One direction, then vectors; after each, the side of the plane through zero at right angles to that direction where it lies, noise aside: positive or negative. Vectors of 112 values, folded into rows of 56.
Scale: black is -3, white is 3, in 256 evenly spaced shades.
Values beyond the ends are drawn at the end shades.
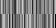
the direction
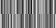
negative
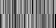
positive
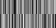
positive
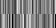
positive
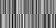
positive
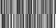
negative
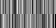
positive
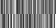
negative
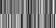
negative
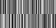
positive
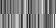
negative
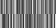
negative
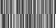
negative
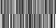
negative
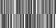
negative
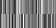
positive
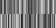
negative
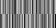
positive
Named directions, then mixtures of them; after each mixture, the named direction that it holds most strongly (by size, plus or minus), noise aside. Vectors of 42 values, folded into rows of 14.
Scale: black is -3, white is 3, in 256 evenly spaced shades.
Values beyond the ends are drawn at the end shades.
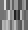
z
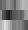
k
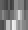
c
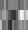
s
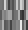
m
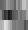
k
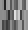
z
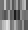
z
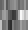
s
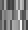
m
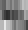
k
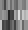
z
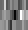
s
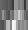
c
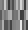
m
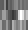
s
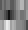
k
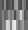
c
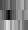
k
